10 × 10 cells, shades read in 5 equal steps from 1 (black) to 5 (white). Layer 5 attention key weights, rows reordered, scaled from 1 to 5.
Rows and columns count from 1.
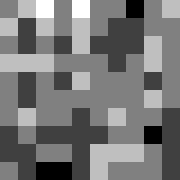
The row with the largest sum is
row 1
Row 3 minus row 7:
0 -2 0 -1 2 -1 -2 -1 1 1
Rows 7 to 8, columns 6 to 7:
3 4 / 2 3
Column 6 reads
3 3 2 3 3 3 3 2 4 4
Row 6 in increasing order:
2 3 3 3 3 3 3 3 3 4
